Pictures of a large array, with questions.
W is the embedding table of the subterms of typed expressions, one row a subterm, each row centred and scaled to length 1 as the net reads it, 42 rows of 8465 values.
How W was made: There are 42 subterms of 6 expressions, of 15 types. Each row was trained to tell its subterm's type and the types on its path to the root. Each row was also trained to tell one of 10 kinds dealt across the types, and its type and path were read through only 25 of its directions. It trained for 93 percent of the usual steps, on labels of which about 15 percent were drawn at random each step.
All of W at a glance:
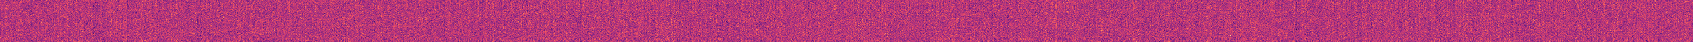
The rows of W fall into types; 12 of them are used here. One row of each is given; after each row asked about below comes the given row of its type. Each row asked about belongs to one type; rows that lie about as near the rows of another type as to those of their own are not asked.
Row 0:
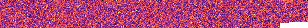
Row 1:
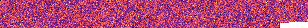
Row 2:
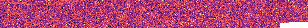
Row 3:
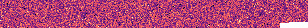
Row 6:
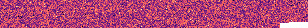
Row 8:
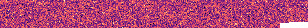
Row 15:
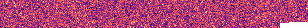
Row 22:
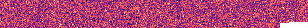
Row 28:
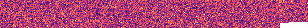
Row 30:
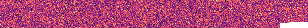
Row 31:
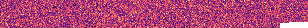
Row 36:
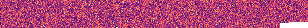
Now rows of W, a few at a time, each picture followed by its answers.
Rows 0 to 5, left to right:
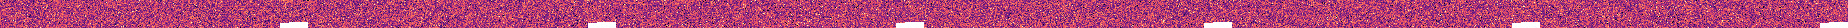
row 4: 6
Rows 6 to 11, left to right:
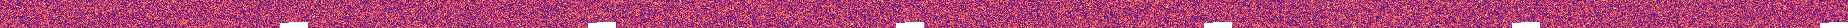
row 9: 28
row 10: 3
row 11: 2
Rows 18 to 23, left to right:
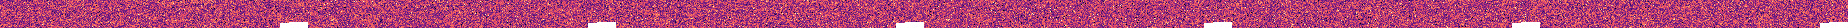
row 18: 6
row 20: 15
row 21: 36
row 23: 1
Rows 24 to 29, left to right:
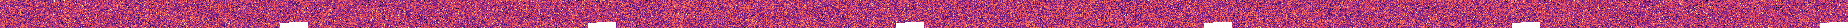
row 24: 22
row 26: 0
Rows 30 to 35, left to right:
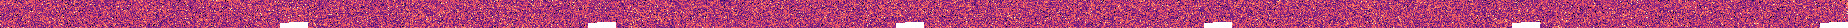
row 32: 28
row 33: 15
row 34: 3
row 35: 1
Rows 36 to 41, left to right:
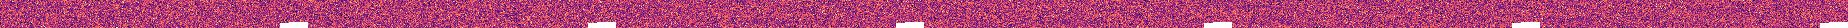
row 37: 0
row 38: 8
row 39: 8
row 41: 6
